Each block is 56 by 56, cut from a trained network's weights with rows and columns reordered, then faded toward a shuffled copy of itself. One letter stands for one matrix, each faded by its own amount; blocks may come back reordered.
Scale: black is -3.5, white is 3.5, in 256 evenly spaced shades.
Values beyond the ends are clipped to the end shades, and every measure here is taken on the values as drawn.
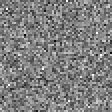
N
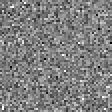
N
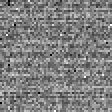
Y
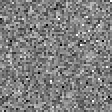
N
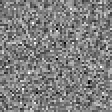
N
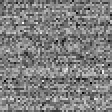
Y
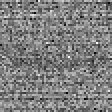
Y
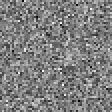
N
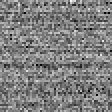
Y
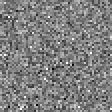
N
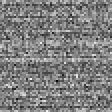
Y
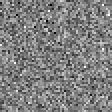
N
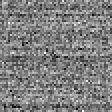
Y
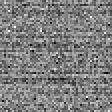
Y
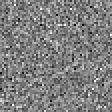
N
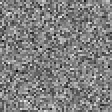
N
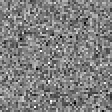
N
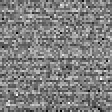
Y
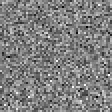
N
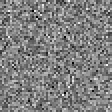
N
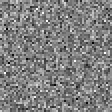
N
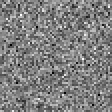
N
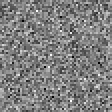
N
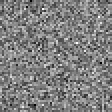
N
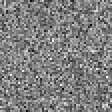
N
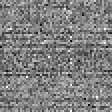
Y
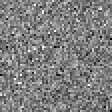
N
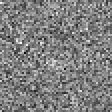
N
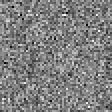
N
